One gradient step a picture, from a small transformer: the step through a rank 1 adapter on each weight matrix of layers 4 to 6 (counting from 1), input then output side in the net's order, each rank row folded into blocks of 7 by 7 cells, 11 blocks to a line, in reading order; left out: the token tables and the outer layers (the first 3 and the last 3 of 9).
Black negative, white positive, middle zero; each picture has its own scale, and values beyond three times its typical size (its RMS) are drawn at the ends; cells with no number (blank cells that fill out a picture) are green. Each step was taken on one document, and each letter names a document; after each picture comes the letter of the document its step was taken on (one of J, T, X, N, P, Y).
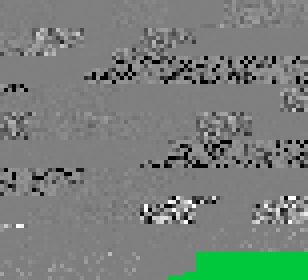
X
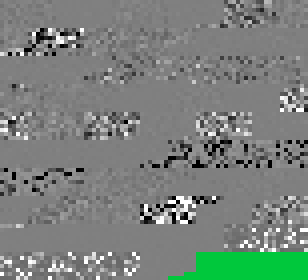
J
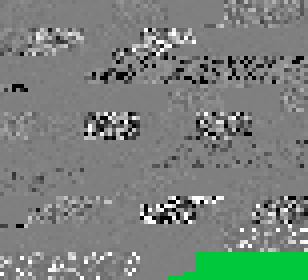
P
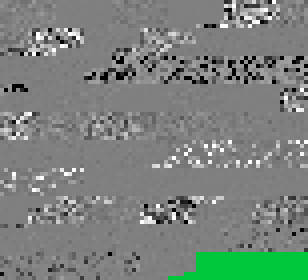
P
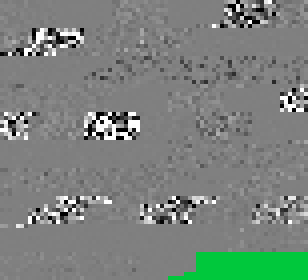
J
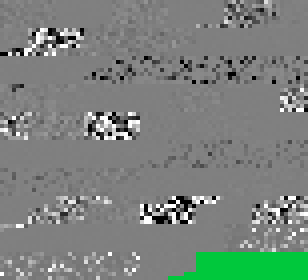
J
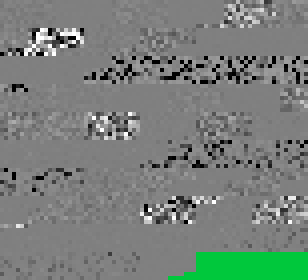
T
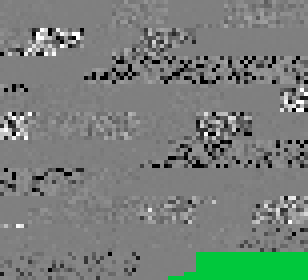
X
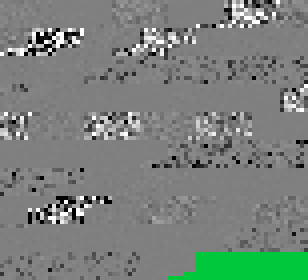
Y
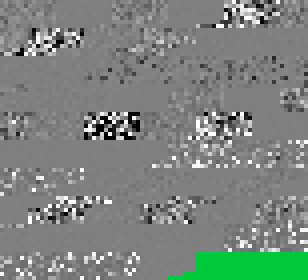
Y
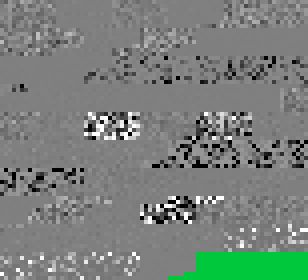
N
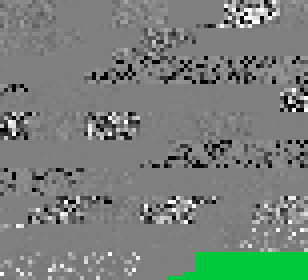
X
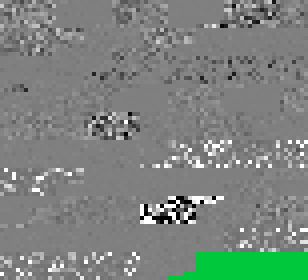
P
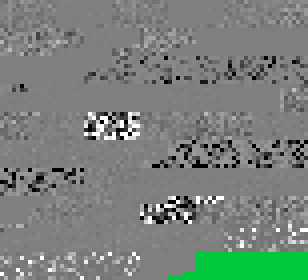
N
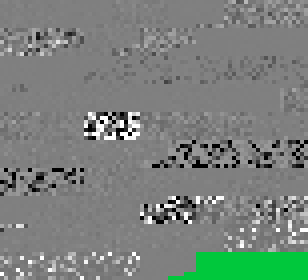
N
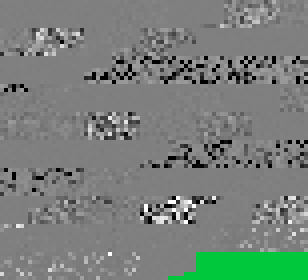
X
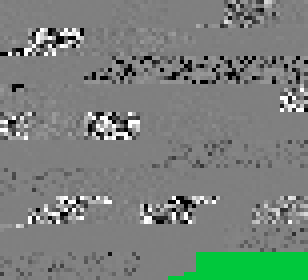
J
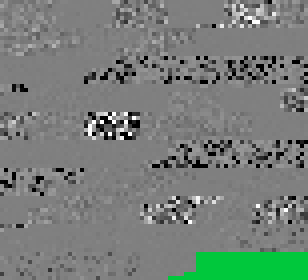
Y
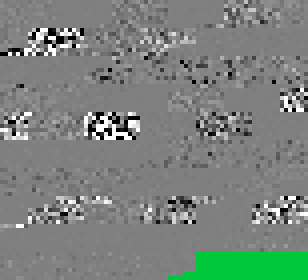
J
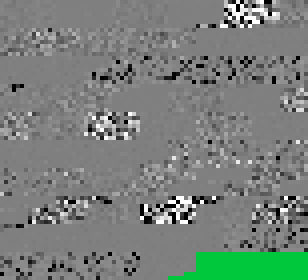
T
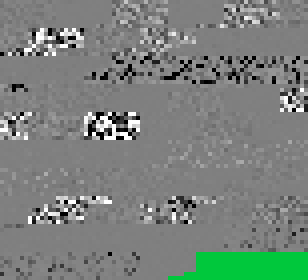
J
